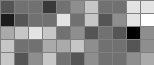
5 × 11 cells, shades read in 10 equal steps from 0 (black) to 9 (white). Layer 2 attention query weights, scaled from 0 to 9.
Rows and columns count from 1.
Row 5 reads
7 3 5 7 4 3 5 4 4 5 6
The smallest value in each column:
1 3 4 2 4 3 3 3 3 0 5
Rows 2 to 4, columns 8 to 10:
3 5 8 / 4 3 0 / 4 4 3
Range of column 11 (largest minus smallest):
4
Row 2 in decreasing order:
9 8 8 7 5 4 4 4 3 3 1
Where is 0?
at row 3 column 10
